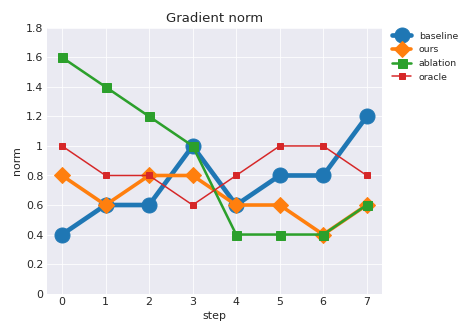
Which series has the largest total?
ablation
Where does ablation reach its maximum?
0
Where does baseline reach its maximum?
7
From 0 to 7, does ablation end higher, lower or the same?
lower
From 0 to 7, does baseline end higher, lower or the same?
higher
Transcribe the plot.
Title: Gradient norm
x-axis: step, ticks 0 1 2 3 4 5 6 7
y-axis: norm, ticks 0 0.2 0.4 0.6 0.8 1 1.2 1.4 1.6 1.8
Legend: baseline, ours, ablation, oracle
Values:
baseline: 0.4 0.6 0.6 1 0.6 0.8 0.8 1.2
ours: 0.8 0.6 0.8 0.8 0.6 0.6 0.4 0.6
ablation: 1.6 1.4 1.2 1 0.4 0.4 0.4 0.6
oracle: 1 0.8 0.8 0.6 0.8 1 1 0.8
